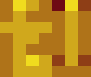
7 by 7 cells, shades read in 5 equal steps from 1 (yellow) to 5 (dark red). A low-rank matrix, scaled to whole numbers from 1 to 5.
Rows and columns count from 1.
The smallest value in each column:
2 1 1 2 3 1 3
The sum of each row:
19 19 16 18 19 18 18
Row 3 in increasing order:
2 2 2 2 2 3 3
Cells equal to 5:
1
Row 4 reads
3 2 2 3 3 2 3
